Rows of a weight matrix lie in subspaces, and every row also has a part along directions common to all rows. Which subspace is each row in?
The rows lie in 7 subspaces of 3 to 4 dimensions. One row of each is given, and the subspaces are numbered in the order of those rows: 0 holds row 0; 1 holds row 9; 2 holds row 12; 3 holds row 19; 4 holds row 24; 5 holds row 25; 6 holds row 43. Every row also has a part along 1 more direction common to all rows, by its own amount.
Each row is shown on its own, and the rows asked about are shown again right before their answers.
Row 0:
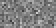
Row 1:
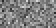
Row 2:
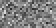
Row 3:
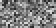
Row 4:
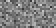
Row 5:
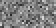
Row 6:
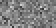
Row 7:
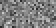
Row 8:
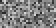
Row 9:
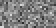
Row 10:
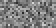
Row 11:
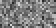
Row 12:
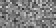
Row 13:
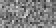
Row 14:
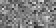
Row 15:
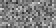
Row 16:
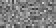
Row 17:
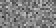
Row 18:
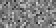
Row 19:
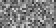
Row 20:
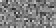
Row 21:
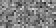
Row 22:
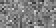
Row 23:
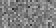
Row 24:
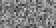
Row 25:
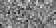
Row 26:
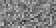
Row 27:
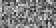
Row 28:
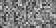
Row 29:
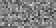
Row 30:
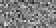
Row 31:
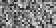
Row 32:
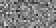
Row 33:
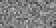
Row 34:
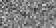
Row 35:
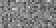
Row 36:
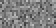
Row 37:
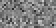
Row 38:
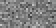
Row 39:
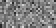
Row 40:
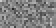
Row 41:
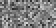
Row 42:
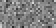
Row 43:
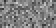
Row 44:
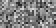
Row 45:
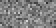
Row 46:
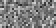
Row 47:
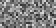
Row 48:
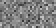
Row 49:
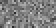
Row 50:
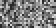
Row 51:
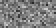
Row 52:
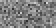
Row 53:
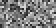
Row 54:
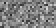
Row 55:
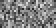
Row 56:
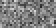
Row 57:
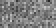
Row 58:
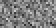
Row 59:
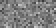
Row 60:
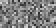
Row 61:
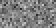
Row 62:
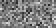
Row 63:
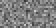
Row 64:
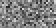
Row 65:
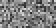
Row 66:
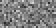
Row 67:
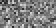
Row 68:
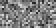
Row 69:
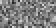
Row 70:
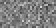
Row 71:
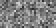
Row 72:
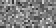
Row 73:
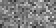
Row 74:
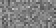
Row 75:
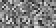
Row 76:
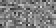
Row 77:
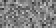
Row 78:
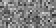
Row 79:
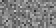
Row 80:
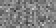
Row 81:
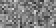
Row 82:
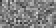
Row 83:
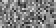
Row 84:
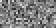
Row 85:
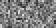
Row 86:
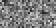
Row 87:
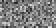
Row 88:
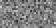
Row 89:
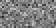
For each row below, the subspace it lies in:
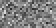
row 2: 2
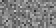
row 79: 2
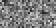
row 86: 5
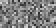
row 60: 1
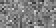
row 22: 0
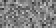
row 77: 6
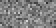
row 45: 5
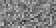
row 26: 6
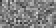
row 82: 5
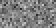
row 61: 0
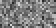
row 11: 1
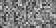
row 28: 2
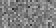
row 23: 4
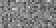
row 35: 4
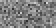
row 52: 5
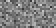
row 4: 2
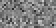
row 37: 0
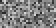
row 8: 0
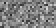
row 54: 1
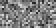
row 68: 0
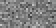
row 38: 0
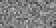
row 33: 5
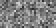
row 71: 3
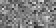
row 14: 0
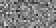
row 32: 6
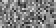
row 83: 3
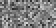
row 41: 4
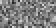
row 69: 1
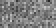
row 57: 4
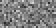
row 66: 6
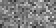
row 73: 0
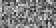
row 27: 4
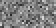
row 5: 1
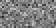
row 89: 2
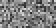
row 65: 4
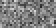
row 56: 0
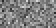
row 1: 4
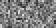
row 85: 5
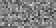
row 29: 6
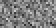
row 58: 2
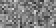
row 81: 0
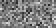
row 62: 6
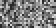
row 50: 1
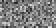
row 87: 6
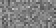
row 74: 4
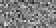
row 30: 6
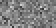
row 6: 1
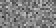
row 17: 2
